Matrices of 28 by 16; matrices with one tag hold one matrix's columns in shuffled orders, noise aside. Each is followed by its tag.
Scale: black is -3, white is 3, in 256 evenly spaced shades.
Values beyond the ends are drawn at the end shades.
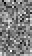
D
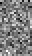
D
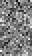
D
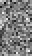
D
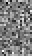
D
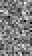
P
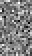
P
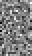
P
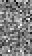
D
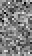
D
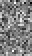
D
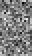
D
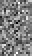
P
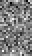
D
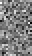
P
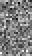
D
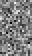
P
